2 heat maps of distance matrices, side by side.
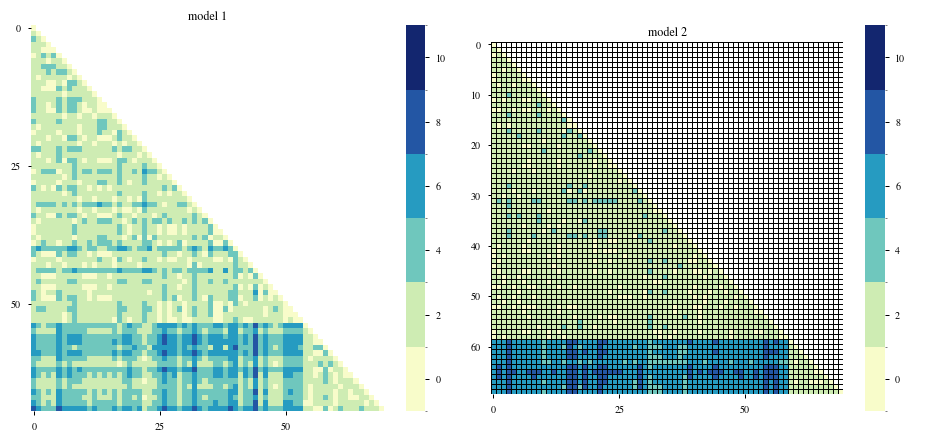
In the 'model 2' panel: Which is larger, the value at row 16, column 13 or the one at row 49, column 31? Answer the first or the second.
the second
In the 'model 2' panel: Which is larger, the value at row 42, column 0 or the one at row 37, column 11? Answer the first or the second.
the second
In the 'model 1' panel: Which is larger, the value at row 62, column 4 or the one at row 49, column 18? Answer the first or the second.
the first
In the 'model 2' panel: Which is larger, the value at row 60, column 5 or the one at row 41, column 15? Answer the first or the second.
the first
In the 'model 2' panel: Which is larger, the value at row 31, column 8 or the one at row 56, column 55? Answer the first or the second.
the first
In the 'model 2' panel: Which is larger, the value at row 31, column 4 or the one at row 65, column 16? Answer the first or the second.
the second
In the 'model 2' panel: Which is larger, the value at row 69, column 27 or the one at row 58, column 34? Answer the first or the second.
the first
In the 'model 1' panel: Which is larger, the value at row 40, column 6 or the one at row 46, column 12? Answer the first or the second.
the first
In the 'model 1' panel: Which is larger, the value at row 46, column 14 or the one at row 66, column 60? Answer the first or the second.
the first
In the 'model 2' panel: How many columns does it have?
70
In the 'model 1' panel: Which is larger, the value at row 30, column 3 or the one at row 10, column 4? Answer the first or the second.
the first
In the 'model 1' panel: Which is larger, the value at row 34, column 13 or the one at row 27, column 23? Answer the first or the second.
the second
